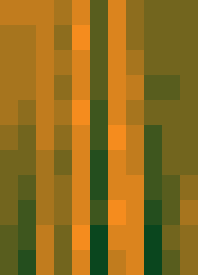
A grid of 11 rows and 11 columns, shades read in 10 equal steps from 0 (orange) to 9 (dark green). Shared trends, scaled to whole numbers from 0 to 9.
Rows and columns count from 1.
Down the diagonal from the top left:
2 3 2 4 0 7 1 1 8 5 4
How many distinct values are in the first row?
6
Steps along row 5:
up down up down up down up up same same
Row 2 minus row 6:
-1 -2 0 0 -1 -1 1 2 -2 0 0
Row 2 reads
3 3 2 4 0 6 1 4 5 5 5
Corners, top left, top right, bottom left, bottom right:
2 5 6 4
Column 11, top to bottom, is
5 5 5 5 5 5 5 4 3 4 4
